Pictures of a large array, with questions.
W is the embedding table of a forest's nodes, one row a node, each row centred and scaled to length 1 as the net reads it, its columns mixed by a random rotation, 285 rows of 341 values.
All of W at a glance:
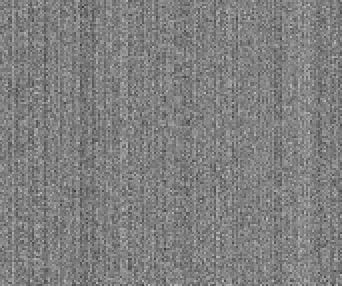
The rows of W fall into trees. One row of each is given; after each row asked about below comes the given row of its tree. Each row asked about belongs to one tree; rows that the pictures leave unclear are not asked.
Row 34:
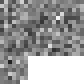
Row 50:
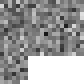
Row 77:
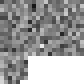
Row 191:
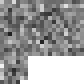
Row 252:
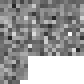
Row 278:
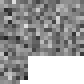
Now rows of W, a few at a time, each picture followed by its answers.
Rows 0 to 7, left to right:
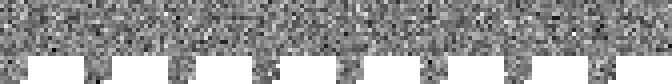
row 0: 34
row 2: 34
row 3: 191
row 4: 191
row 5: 34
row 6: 252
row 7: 278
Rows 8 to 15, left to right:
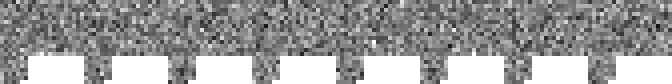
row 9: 191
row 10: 191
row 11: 77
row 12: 191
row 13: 191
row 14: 34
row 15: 34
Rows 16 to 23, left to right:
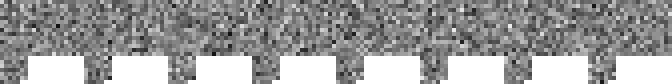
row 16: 191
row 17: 50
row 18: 50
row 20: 50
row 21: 191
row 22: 34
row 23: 50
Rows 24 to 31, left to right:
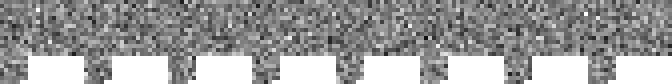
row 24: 278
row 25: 191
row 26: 50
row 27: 50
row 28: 77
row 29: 278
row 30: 50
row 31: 278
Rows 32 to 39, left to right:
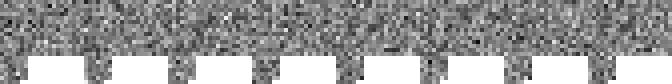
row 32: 191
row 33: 77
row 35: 191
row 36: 50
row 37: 34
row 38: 278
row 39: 50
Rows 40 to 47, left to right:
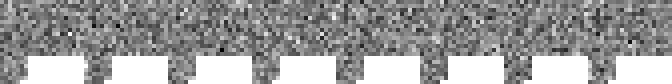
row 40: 252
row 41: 191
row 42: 34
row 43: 252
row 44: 34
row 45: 34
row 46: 50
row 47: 191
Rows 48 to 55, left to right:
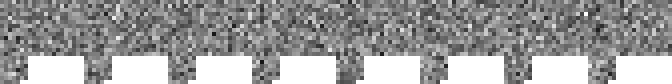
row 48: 278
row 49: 50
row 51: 34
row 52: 50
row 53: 278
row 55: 278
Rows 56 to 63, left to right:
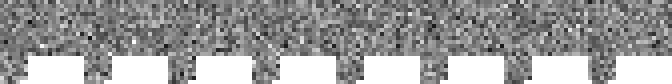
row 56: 77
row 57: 278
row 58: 50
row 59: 278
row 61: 278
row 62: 50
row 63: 77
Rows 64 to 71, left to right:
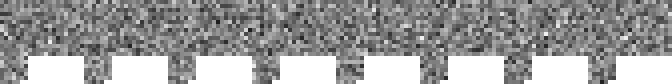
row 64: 278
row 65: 34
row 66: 34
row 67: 191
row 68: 278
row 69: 50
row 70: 34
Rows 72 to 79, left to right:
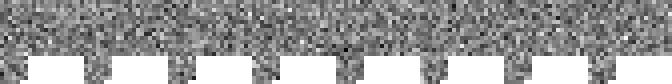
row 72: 278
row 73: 252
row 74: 50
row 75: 278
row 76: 34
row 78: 252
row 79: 50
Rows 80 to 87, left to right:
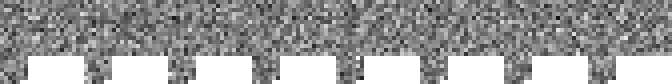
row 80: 50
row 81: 191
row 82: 191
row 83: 50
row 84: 50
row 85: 50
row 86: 252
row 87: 50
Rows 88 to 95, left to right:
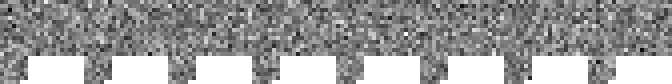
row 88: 278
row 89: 34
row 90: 50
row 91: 50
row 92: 252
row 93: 252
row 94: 50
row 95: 34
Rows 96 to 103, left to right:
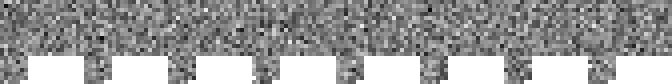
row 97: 278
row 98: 278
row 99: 191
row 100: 278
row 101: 278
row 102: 191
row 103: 34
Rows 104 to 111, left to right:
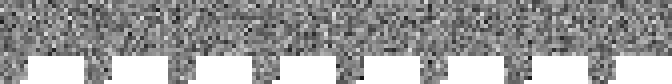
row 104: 77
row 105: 50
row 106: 34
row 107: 50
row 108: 50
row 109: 34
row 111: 77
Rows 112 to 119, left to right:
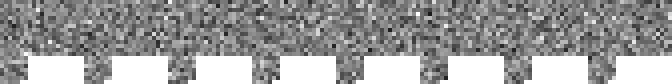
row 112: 278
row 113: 252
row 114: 191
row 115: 278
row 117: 278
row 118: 50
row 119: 252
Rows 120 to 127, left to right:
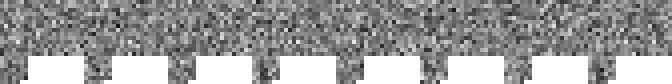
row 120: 34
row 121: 191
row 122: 34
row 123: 191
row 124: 34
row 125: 191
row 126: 278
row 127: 191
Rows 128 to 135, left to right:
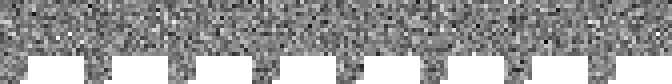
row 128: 252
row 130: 252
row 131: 191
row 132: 252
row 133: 191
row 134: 191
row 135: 252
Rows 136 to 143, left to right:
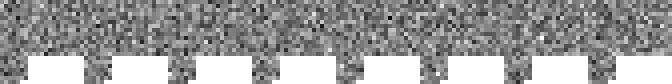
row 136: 50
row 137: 278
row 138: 191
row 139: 34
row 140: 252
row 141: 191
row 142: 50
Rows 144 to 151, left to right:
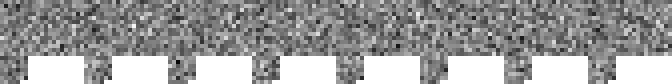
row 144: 50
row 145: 278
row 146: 34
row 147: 278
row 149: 252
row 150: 278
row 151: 278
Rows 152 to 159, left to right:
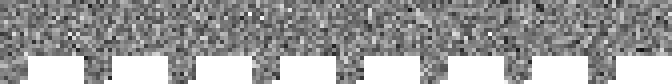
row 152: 252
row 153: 50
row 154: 50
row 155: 278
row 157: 252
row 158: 77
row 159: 50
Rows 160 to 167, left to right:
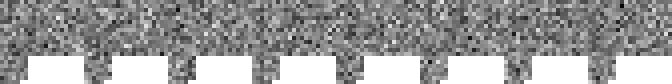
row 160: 34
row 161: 77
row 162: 278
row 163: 34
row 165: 34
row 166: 191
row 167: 77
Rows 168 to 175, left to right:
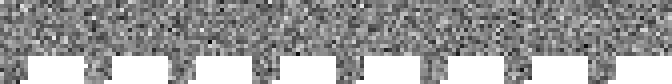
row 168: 191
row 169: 278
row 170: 191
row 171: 50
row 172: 50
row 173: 34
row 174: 278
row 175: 252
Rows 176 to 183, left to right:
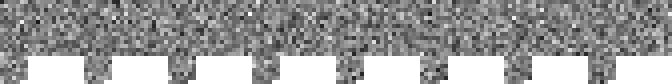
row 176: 77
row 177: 77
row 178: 50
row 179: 34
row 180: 191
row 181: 278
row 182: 278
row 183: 50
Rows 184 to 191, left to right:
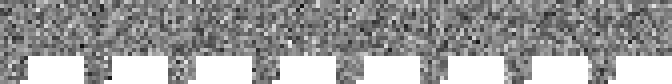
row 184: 278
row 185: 50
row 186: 34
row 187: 191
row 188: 34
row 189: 34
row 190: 191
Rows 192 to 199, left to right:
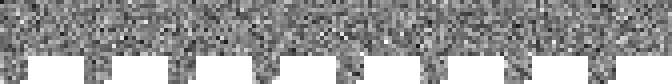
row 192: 77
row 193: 34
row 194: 34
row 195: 252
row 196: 278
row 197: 191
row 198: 278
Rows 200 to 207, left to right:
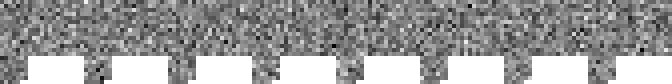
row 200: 50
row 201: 191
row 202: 34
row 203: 278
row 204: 278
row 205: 191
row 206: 252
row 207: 34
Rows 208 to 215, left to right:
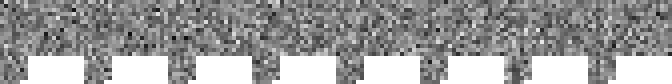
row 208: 50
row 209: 50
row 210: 278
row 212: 34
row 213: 34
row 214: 191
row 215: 34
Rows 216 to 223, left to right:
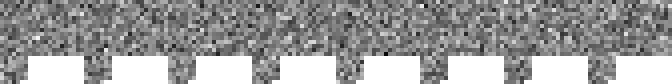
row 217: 50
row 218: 77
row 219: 50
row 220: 77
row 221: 50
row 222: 191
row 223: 34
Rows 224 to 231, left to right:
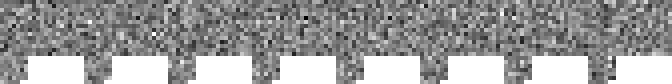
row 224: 77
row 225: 252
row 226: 34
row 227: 252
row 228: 252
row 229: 50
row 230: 278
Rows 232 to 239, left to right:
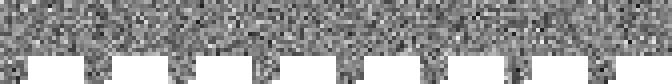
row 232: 191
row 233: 50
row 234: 77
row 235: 252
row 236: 50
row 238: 191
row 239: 191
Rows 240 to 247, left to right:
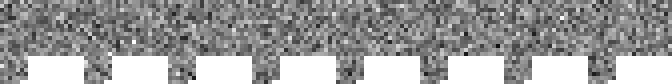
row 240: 34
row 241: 278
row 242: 278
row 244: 191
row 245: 50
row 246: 34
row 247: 50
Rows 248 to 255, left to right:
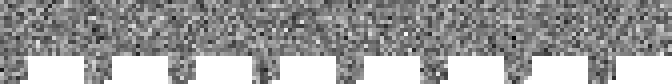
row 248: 191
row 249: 278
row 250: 77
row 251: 191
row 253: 191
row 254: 252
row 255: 50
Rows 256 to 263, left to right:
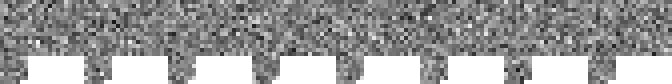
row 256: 191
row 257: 191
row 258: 252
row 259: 252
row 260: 252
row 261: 278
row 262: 191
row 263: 34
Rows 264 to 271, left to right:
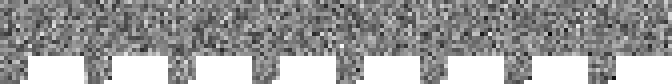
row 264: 34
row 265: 50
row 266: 34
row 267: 252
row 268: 50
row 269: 252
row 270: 50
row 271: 50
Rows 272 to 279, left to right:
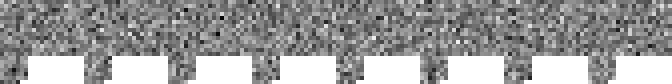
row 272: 191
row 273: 278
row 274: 252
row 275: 50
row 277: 191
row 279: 77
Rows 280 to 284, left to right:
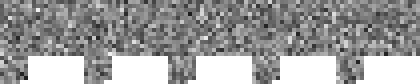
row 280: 278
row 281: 278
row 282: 50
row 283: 50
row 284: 191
